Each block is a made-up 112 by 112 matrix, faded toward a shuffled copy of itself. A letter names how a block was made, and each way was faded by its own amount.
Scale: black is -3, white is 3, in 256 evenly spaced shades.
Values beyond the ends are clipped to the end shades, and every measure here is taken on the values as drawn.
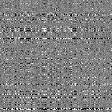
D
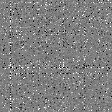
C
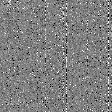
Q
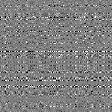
D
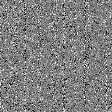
Q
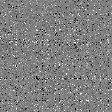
C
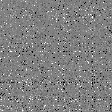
C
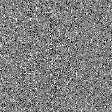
Q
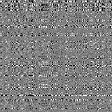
D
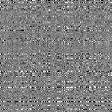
D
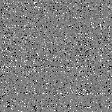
C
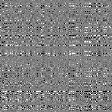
D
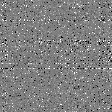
C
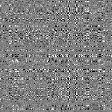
D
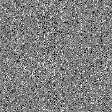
Q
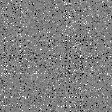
C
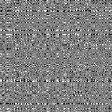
D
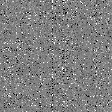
C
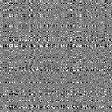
D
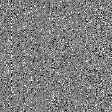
Q
